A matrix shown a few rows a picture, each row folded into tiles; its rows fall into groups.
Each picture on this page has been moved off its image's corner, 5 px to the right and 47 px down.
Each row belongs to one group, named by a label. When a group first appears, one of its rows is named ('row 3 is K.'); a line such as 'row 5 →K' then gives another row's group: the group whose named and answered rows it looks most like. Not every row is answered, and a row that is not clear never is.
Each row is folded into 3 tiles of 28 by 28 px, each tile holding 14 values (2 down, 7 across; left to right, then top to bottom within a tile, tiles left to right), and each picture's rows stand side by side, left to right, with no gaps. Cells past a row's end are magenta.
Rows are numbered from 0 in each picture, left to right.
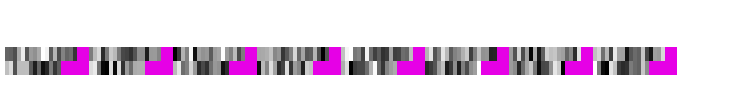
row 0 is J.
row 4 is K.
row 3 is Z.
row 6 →J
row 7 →K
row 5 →Z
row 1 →K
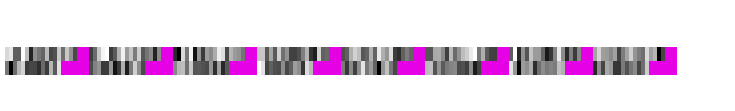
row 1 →J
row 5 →J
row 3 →K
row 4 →J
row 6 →K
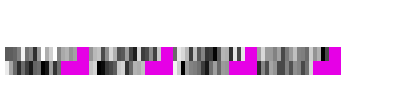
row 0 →J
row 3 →Z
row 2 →K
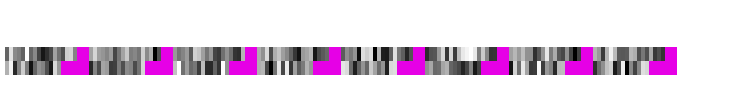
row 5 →J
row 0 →K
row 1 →Z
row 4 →K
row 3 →K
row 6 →Z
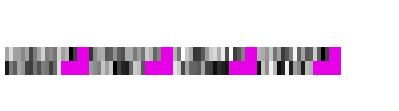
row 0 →Z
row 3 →Z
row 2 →J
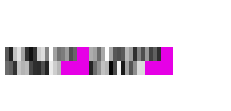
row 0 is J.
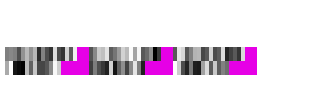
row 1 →J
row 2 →K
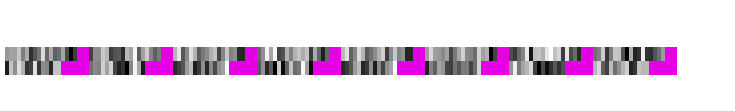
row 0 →Z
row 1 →J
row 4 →Z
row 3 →J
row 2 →Z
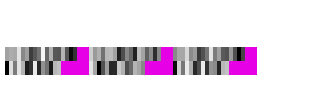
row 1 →K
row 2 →Z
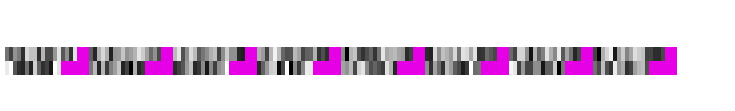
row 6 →J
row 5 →J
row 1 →J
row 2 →Z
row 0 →K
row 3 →Z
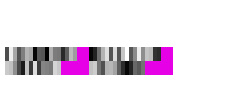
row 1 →J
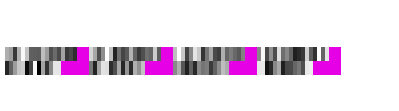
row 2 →K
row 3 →K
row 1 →Z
